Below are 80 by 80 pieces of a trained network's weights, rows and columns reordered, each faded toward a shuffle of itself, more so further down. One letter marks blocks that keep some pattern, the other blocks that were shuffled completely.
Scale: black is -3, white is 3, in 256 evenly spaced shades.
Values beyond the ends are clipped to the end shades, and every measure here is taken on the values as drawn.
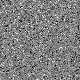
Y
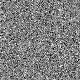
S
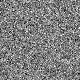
Y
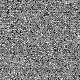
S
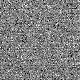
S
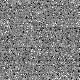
S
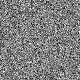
Y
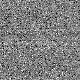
S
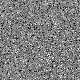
Y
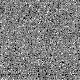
S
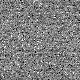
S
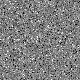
Y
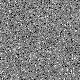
Y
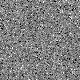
Y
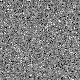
Y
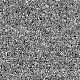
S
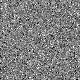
Y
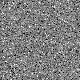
Y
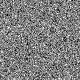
Y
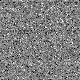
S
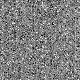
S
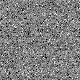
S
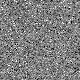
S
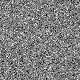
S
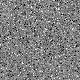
Y
